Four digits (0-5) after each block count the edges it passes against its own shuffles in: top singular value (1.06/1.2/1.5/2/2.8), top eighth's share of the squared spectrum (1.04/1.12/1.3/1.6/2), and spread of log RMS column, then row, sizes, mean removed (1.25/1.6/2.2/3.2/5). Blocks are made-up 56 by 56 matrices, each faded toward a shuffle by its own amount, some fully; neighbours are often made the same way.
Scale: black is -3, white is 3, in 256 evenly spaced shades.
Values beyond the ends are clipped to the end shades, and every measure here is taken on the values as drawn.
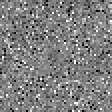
1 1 0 0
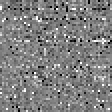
3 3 1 2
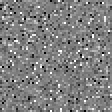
0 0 0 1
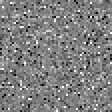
2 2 0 0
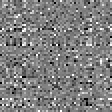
4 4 2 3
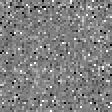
2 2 0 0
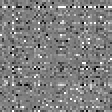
4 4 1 3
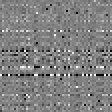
5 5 2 3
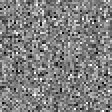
3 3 1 1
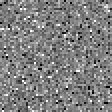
0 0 0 0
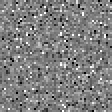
0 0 1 0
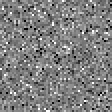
0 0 0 0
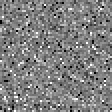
0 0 0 0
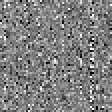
1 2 3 0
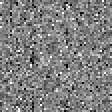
0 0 2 0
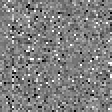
1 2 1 0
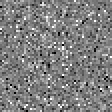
0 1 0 0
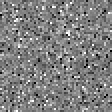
0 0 0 0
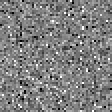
0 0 1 0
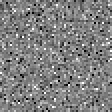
0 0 0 0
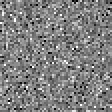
0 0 0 0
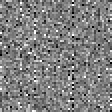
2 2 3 0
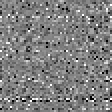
4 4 2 2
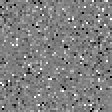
1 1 0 0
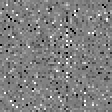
3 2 1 1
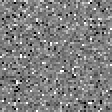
2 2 0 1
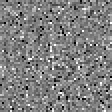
0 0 0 0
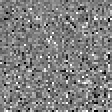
3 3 2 2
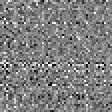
4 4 1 3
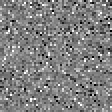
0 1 0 1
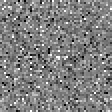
0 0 0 0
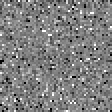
0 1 0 1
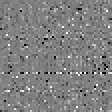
4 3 1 2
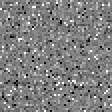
2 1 0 0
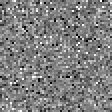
0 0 1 1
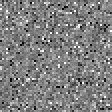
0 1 0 1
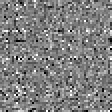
1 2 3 2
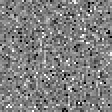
0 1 0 0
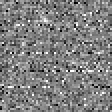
1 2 0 3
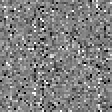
1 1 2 0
